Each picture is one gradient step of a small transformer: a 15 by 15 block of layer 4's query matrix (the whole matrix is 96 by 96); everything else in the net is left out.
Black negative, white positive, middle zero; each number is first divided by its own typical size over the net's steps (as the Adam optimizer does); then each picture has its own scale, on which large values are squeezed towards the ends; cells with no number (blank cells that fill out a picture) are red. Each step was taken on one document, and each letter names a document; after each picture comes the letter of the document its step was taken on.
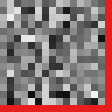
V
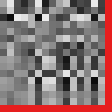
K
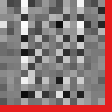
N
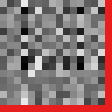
N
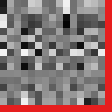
N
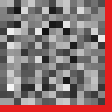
V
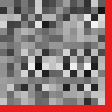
K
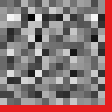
V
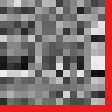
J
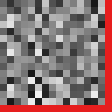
V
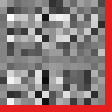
V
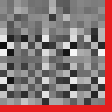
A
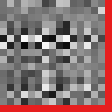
A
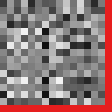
A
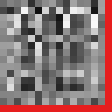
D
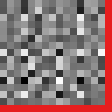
N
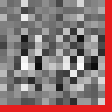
N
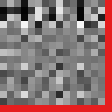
N
